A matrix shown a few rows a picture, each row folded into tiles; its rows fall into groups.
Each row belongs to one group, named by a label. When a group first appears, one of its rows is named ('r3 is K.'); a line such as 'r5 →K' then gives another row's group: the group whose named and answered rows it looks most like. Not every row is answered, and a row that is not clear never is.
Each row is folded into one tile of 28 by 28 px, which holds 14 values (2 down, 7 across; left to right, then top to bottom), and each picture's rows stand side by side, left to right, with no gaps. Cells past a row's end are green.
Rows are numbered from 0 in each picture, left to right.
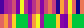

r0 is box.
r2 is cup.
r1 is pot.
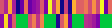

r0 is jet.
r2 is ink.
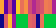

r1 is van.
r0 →ink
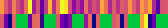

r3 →van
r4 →van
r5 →jet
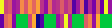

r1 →jet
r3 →box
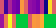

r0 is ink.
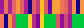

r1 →cup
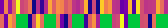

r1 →ink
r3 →ink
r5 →van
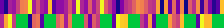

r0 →pot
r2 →box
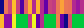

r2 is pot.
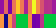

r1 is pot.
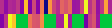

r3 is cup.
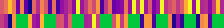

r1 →cup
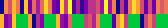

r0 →cup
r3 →box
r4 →ink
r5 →ink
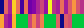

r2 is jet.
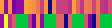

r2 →van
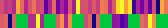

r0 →van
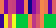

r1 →cup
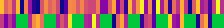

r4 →ink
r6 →cup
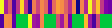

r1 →cup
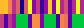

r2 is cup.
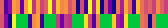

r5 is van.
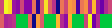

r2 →cup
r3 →jet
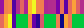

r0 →pot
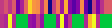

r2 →jet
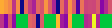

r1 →van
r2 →cup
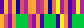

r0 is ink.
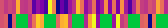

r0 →van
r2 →box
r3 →pot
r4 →jet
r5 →van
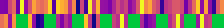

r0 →box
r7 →jet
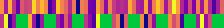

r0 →jet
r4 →van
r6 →pot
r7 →jet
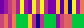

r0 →box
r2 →ink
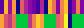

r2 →pot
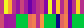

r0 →pot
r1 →box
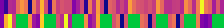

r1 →cup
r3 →cup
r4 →van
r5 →van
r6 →van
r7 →pot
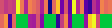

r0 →van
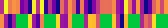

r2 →cup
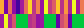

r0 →jet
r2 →ink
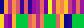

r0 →cup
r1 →box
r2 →jet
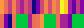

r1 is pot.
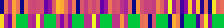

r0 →cup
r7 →ink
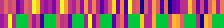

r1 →pot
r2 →pot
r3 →jet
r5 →cup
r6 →box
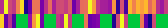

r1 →pot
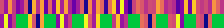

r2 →jet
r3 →cup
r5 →van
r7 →van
